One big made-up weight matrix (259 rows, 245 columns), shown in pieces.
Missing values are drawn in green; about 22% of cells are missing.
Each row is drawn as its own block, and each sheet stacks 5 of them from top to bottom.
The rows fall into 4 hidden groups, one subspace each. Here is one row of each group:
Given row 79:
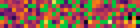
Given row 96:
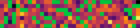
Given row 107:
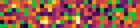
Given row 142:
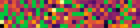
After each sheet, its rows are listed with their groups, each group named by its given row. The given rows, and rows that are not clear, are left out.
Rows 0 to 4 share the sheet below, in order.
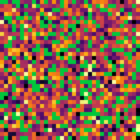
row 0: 107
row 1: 96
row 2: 79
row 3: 79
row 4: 96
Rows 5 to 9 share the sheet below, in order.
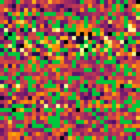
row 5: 96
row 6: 79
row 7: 142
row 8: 107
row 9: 96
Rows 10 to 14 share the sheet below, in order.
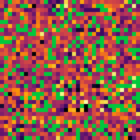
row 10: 142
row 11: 79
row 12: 79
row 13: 79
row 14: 96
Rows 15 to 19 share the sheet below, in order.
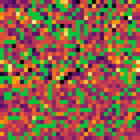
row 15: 79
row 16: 107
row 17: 96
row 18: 107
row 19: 142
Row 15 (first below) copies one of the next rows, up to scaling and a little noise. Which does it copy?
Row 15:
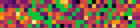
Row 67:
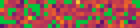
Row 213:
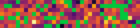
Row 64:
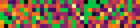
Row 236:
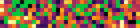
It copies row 213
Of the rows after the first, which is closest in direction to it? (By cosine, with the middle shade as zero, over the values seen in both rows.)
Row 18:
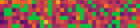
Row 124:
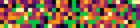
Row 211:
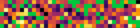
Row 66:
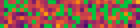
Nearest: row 66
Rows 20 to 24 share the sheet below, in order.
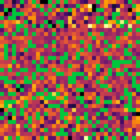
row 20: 142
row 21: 107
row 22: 142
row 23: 142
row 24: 79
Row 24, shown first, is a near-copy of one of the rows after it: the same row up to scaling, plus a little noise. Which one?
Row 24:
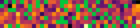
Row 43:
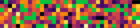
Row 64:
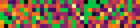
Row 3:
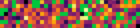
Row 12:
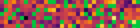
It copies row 43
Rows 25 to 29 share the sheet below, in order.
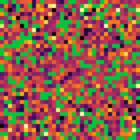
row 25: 142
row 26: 142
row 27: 96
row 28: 96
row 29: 107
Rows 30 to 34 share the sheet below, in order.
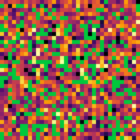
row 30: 79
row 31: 142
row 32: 107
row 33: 79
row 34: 142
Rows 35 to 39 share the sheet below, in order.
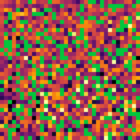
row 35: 96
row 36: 142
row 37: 79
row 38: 79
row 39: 142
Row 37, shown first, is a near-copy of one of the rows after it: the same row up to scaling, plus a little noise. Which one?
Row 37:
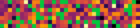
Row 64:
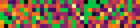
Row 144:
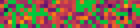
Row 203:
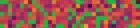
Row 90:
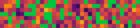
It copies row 203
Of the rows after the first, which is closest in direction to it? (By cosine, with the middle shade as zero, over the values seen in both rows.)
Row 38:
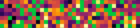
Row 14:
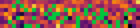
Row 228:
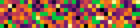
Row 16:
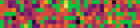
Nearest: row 14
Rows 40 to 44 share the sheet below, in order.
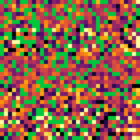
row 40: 96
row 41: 96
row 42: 79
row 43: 79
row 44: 142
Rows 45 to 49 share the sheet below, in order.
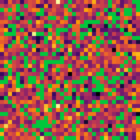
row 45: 142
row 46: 142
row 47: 96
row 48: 107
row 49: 79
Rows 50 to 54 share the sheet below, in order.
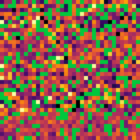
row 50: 107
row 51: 142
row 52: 142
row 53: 107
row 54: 107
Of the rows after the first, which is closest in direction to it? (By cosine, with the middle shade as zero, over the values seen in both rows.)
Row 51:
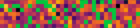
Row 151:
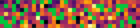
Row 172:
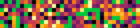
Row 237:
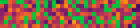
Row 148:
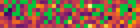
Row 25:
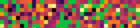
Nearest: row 25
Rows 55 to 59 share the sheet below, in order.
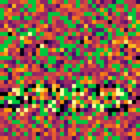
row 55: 79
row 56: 107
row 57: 96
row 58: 79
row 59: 142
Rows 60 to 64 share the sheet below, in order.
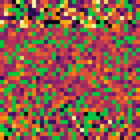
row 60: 107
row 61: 142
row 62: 142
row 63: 96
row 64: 79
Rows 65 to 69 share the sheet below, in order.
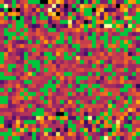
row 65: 142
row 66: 96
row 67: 79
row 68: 96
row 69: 142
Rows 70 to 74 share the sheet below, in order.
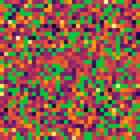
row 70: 79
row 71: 142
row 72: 107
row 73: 79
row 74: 107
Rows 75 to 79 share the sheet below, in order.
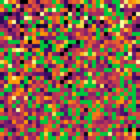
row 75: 79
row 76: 96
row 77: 96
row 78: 79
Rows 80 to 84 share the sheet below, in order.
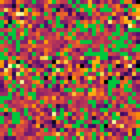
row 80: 96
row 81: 96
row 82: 142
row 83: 107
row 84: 107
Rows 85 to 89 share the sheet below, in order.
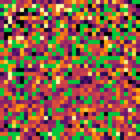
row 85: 96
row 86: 79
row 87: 96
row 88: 96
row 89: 79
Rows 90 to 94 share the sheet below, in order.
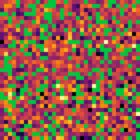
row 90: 79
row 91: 107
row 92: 96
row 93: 142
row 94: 96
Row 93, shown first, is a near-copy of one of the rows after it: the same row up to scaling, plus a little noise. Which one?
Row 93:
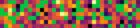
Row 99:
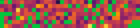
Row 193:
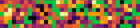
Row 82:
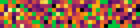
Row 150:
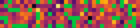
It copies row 193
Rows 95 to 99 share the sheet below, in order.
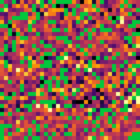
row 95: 142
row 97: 79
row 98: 142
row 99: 142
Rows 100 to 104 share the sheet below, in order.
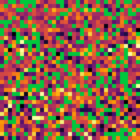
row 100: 142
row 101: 96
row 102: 79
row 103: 96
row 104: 142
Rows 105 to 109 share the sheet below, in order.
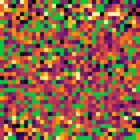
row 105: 142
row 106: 107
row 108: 107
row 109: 96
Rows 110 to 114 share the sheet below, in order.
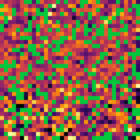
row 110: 142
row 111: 96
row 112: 142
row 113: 96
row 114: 96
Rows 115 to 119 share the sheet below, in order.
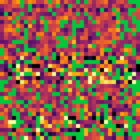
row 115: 107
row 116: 79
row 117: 142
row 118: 79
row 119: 107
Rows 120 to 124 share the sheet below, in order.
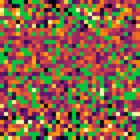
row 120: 79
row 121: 107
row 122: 96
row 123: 107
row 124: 79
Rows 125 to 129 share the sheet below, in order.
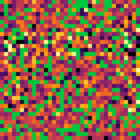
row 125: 79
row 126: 96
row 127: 96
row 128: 96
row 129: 142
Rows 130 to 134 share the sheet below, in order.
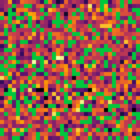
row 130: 142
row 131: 96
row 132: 142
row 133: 142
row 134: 107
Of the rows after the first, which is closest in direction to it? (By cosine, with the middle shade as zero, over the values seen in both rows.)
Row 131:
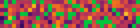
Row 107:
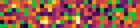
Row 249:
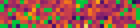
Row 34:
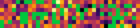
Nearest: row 249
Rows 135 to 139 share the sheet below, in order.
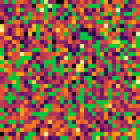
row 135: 142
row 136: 107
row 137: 79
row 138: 107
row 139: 107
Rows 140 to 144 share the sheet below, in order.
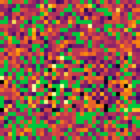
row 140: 142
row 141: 96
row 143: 142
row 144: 79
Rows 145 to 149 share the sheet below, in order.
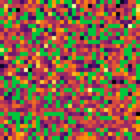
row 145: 142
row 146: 142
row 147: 79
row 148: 142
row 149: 96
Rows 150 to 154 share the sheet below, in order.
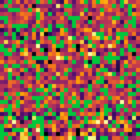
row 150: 142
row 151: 107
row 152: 142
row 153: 107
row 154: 107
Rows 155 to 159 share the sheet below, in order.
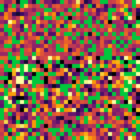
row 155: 96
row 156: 142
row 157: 96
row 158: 96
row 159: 96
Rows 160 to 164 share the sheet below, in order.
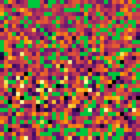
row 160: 107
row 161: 142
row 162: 79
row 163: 142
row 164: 107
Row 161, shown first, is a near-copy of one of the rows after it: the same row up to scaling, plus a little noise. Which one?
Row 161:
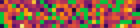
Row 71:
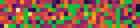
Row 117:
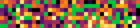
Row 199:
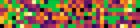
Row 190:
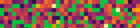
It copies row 199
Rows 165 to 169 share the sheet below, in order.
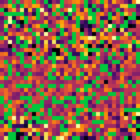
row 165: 96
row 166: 107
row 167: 142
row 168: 79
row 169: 96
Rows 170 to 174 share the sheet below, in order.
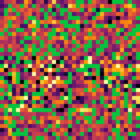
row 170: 107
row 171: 142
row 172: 142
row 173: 96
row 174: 96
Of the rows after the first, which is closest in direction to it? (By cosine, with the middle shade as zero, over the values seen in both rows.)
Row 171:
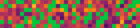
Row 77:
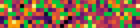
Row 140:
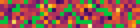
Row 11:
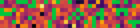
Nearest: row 77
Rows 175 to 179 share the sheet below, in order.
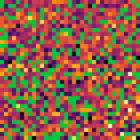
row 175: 79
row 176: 107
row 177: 79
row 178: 96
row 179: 79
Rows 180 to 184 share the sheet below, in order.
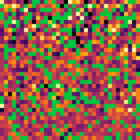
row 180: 79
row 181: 79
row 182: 96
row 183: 142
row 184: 96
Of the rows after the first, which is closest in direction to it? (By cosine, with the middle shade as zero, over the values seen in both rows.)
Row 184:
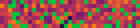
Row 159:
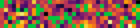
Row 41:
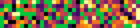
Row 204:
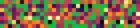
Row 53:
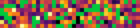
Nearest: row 159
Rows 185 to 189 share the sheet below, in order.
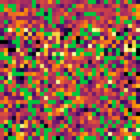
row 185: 96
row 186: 79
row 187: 96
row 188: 96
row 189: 96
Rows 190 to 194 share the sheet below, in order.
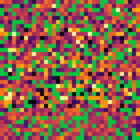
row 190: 142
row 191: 79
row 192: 107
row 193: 142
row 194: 96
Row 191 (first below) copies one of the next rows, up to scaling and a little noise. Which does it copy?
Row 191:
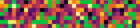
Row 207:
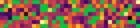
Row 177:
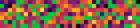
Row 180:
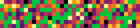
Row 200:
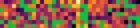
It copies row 180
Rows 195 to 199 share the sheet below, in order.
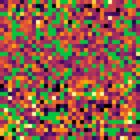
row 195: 142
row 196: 79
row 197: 96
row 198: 107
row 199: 142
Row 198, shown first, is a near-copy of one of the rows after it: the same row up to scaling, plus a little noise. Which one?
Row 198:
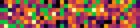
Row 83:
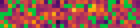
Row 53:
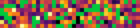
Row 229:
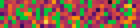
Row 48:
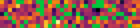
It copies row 83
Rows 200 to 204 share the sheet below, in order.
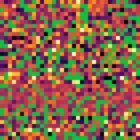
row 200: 79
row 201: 107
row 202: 107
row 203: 79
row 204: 79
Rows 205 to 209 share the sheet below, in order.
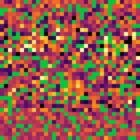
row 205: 107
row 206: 79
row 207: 79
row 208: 79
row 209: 142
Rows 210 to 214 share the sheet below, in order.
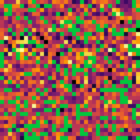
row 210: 107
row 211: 96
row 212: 79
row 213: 79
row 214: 96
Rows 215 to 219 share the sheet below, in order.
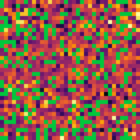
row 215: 96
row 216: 79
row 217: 79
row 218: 107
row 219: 79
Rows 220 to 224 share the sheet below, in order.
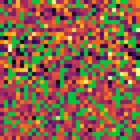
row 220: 107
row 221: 96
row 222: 96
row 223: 142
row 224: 142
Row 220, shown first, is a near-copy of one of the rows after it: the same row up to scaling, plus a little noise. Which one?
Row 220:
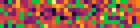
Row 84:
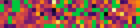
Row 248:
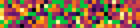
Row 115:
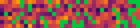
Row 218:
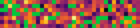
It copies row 84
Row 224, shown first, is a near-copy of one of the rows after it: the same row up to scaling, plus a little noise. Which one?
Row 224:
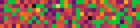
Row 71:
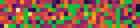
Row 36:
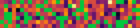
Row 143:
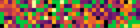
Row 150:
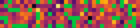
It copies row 150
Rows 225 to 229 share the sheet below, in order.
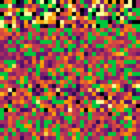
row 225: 107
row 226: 79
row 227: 107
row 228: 79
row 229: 107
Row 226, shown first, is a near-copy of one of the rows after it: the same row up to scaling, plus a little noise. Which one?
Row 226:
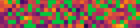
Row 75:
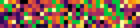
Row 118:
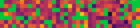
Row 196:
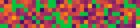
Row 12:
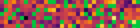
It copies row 75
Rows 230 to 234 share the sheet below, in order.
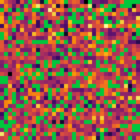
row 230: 142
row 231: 142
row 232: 142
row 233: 142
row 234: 107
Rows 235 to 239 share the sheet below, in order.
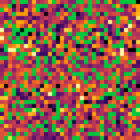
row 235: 96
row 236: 79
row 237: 142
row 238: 79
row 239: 142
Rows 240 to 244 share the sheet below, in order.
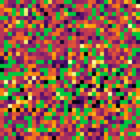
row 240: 96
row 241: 79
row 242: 107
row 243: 79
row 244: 79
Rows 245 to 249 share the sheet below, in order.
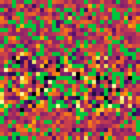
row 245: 96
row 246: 107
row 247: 107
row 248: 107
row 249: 79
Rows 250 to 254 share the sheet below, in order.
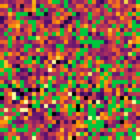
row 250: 96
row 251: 142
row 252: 142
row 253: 107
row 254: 79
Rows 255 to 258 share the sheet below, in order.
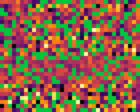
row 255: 142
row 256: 79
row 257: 96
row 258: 107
